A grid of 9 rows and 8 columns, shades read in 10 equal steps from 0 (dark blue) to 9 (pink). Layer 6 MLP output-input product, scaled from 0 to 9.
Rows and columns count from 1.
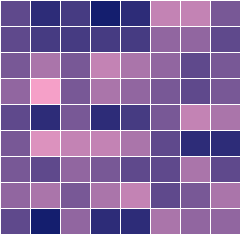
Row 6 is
4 8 7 7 6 3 1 1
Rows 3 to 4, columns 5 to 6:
6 5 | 5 4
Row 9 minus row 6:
-1 -8 -2 -6 -5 3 4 4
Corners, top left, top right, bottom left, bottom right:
3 4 3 5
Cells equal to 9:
1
